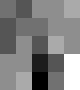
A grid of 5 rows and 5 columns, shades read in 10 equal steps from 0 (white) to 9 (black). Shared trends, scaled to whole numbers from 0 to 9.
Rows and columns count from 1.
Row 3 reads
6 4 6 3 4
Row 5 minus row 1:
-1 -3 5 1 -3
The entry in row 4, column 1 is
4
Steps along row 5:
down up down down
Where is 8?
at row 4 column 3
